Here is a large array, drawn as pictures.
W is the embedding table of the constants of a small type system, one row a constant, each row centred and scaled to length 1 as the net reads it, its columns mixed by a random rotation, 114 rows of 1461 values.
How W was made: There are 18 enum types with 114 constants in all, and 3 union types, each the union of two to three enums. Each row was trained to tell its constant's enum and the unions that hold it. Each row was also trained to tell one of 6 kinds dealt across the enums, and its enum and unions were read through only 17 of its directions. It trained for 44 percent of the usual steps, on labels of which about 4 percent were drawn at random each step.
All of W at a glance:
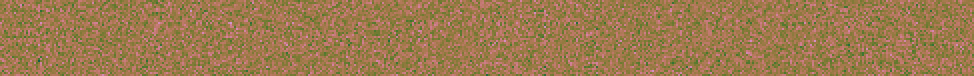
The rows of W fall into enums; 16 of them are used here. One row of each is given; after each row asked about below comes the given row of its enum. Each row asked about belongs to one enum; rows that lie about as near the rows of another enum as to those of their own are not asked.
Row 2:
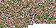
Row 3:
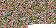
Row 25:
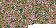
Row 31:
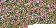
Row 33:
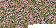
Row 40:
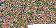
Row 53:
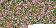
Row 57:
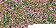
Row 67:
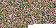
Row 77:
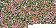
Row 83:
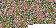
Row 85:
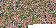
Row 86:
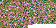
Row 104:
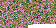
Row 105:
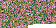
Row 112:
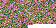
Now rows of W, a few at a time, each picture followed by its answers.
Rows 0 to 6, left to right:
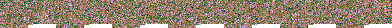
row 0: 53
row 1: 85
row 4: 53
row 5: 85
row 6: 3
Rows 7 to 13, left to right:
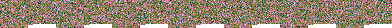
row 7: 77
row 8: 77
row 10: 104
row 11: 104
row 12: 25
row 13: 33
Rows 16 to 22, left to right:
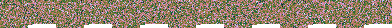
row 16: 86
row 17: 40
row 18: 2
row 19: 57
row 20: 85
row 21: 53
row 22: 83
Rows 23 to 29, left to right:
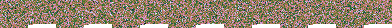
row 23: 57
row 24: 3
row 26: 83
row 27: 25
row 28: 77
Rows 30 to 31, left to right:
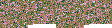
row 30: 40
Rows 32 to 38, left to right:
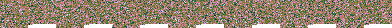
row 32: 112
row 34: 83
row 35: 25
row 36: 104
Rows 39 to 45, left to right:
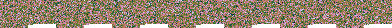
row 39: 33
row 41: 86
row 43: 33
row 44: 112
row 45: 53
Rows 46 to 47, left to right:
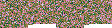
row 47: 77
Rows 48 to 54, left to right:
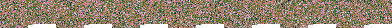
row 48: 3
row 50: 33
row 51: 57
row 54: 83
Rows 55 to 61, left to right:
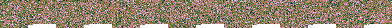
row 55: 86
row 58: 2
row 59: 104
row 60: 57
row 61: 53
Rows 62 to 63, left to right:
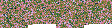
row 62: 57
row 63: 25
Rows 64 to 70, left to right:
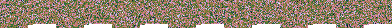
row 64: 31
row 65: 2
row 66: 86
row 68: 77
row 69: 83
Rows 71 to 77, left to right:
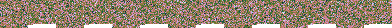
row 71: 40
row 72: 33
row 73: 83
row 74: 40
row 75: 86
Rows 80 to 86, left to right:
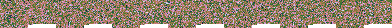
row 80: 53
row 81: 85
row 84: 40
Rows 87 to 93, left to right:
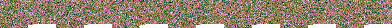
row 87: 33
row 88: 3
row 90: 3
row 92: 2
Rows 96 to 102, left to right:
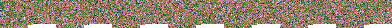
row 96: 53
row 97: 25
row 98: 77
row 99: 2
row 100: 31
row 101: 83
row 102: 33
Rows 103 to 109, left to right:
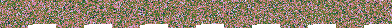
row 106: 25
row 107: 57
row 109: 104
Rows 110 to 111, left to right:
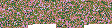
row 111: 105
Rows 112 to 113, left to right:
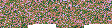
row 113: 2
